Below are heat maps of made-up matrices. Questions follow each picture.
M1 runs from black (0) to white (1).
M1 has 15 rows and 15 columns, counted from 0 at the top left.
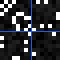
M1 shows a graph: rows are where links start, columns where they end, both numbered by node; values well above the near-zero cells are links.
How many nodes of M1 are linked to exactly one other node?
7
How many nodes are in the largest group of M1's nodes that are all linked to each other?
3
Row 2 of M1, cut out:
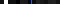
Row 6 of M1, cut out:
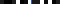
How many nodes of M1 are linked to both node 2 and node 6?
0
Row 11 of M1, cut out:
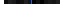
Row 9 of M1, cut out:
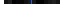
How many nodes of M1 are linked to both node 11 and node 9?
1
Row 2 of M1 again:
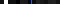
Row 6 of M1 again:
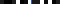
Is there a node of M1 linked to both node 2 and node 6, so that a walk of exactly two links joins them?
no
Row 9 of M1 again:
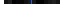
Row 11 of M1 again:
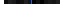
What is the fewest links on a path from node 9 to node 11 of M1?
2
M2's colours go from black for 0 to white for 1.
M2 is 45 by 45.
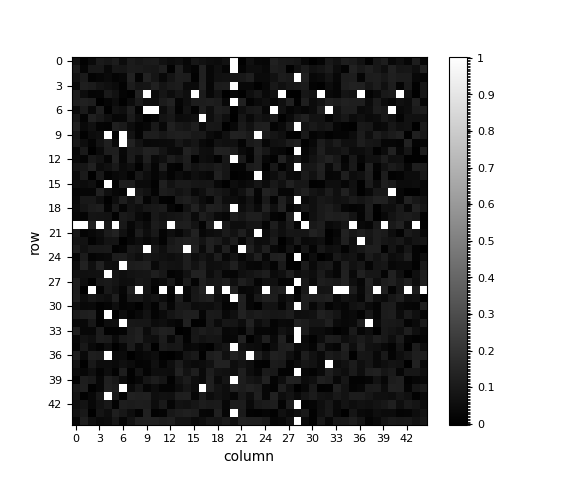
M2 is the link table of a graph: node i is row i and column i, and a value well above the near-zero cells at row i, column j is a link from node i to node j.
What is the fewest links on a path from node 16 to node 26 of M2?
5
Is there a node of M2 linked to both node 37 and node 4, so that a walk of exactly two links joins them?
no
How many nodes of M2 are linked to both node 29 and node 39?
1
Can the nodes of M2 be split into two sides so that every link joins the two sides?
yes
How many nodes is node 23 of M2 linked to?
3
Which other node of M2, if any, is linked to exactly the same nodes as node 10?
node 25
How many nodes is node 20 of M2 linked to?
10
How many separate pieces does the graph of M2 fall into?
3
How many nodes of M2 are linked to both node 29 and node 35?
1
